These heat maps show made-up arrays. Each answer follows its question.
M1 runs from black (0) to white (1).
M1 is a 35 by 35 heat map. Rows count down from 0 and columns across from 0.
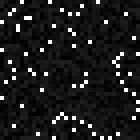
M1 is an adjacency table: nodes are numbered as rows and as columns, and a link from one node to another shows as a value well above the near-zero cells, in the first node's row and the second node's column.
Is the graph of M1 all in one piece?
yes
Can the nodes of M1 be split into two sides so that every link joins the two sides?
yes
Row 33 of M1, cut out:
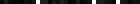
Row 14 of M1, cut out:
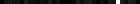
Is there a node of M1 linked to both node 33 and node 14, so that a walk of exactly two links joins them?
yes
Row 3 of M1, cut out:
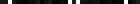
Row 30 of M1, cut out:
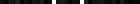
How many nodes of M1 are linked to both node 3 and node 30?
0
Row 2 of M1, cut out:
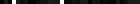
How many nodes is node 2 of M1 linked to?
2
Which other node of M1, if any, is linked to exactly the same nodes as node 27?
node 25
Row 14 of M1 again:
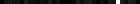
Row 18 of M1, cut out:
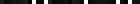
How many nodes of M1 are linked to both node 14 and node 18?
1
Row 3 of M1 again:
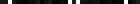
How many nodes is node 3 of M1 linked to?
4
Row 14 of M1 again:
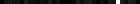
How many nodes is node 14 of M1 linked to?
1
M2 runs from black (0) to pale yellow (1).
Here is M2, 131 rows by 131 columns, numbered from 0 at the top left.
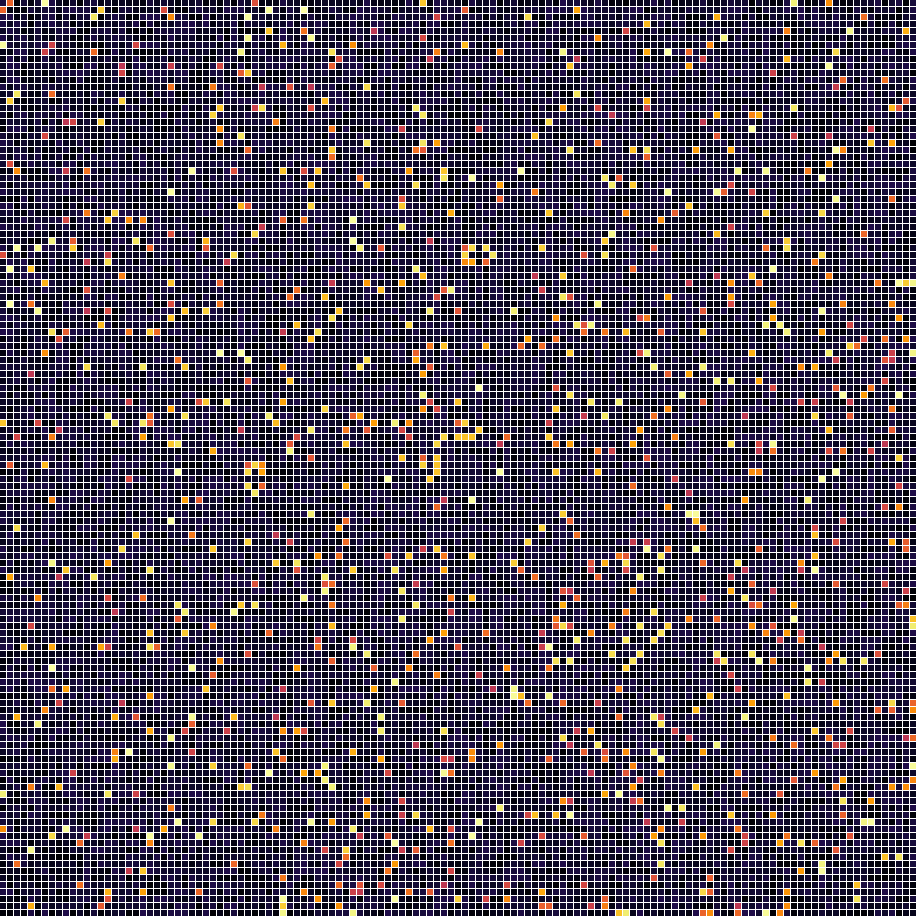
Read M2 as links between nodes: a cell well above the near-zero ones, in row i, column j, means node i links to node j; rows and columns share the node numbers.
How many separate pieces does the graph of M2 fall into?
1
